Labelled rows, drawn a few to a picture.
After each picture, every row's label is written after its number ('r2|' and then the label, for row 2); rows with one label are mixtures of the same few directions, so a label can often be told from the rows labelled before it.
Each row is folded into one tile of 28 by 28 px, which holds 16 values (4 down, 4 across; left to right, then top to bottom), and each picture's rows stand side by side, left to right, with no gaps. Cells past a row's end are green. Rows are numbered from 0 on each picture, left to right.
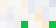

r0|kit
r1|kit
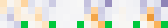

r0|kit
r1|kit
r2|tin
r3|kit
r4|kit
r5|kit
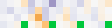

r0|tin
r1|kit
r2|kit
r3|kit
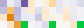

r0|kit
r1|kit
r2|kit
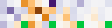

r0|tin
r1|tin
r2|kit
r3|kit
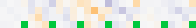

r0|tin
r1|kit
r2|kit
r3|tin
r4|tin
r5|kit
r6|tin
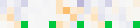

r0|kit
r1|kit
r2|tin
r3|kit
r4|kit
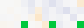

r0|tin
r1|kit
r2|tin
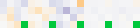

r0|kit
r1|tin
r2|tin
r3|tin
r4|tin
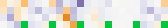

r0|kit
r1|tin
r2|kit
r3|kit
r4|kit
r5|tin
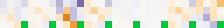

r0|kit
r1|tin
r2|kit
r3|tin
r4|kit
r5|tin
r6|tin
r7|kit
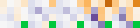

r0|kit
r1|tin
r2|tin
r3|kit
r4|kit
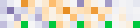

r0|tin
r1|kit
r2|tin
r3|tin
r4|kit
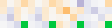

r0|kit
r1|kit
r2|tin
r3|tin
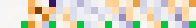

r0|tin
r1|tin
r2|kit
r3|tin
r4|kit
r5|kit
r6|kit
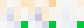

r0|kit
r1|kit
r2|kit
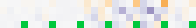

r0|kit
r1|kit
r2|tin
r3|kit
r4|tin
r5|tin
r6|kit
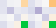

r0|tin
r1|tin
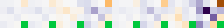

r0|tin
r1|tin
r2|tin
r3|tin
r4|tin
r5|tin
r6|kit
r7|tin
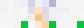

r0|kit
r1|kit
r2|tin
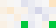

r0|tin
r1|tin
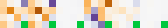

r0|tin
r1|tin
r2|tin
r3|kit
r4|tin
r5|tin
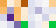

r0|kit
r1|tin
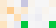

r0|tin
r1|kit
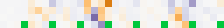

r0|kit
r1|tin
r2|kit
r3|kit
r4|kit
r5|tin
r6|kit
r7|tin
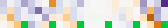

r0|kit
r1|tin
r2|kit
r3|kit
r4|kit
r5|kit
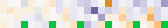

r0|tin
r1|kit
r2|kit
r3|tin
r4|kit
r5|kit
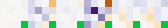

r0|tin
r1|tin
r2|tin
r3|tin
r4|kit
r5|kit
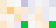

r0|tin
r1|kit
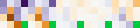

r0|kit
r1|kit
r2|kit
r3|tin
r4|kit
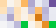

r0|kit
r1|kit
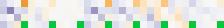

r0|tin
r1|kit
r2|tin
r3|tin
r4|tin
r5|kit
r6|kit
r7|tin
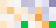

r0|tin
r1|kit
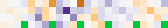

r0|tin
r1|kit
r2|tin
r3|kit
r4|tin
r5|tin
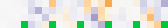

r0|tin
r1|tin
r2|kit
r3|kit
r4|kit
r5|kit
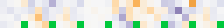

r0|tin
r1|kit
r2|kit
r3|tin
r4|kit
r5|tin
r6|tin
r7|kit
